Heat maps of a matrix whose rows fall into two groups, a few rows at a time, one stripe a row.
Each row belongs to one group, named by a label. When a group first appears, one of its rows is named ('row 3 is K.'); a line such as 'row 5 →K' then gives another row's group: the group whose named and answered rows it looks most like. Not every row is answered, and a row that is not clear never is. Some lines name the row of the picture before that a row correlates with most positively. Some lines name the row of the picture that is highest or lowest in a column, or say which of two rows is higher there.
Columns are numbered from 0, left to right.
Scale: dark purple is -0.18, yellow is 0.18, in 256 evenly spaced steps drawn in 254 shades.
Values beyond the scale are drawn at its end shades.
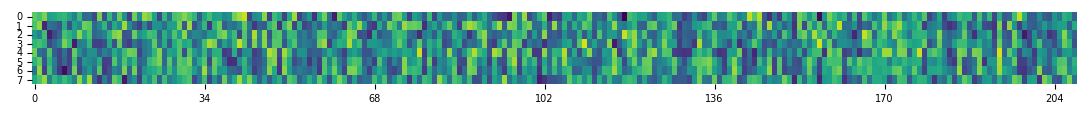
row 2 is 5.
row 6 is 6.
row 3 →5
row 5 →6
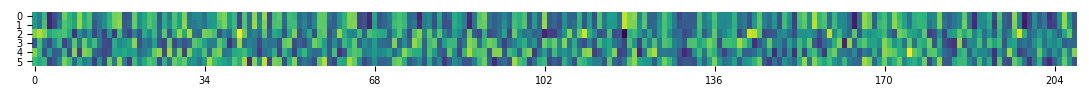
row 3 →6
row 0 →5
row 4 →6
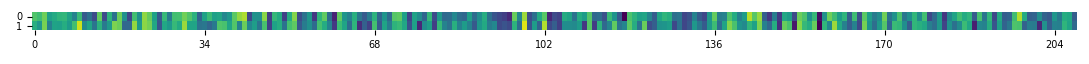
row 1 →5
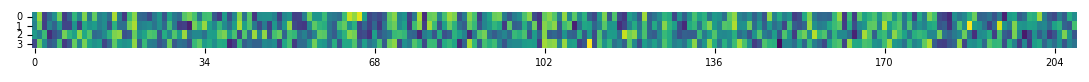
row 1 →6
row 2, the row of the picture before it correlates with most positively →1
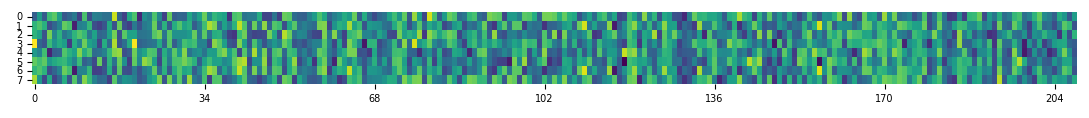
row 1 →5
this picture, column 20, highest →3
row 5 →5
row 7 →6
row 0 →6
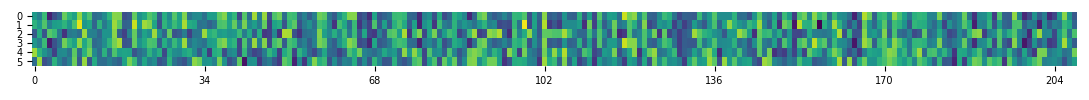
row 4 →6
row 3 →5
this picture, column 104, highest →4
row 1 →5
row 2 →6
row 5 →6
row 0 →5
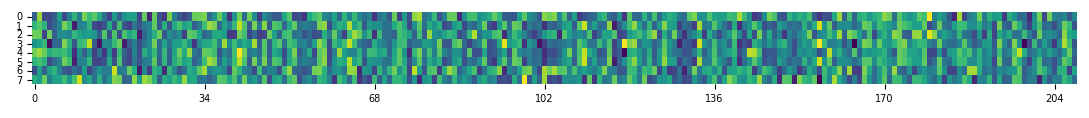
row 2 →6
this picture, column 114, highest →6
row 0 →6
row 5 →5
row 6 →6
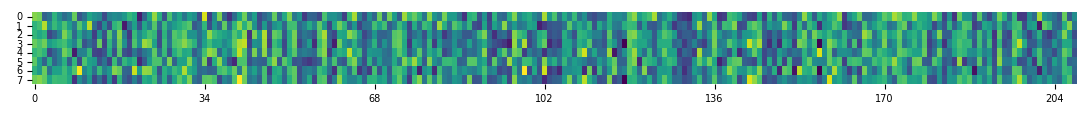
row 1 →5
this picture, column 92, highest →5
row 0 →6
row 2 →5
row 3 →5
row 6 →5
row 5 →6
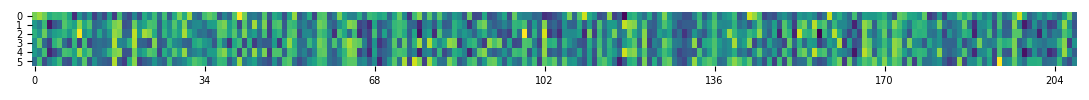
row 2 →5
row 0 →5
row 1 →5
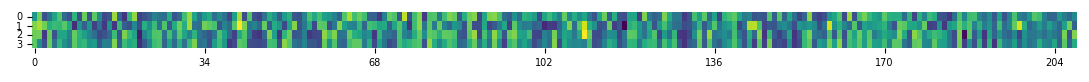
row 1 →5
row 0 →6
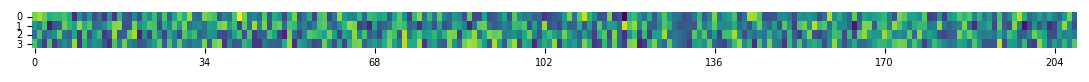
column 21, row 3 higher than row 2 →Yes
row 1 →5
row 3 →6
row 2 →6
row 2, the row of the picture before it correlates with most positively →0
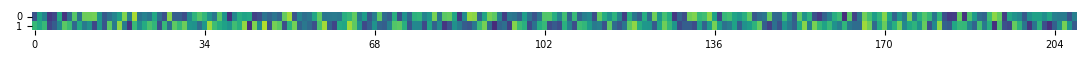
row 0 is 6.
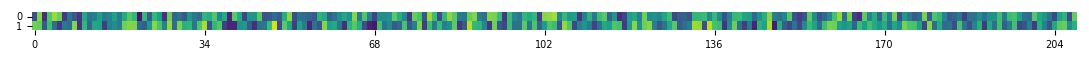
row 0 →6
